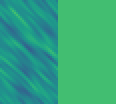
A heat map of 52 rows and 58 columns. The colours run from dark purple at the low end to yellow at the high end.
The table splits into one row of 2 panels. Panel 1,1: middling, slanting down to the right. Panel 1,2: high, flat.
